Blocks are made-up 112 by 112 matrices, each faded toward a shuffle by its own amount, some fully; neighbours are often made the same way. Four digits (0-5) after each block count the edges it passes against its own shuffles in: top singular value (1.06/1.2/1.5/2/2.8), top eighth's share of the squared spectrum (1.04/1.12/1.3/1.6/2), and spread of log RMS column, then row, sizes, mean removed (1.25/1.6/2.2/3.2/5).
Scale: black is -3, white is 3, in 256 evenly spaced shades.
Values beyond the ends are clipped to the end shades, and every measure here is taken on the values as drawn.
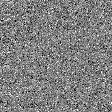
3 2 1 0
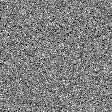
1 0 0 0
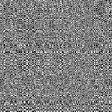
5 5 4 4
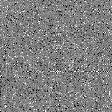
4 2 1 1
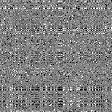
5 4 2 3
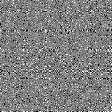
4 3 2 3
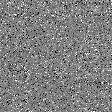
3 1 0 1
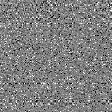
4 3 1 2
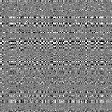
5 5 3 4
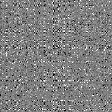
5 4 3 3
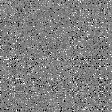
4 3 2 2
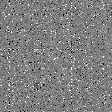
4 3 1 1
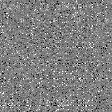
4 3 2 2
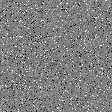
2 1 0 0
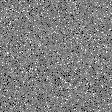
0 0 0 0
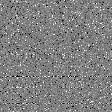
4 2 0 1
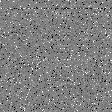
3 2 0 1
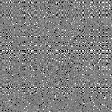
5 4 3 3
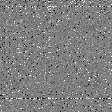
4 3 1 2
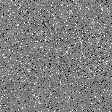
2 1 0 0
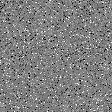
2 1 0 0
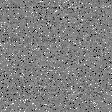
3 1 0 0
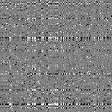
5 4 3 3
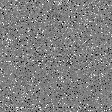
3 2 0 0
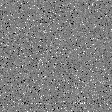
2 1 0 0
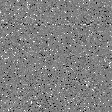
2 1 0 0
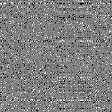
5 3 2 3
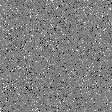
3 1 0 1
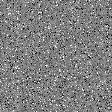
0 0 1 0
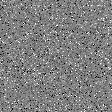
0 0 0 1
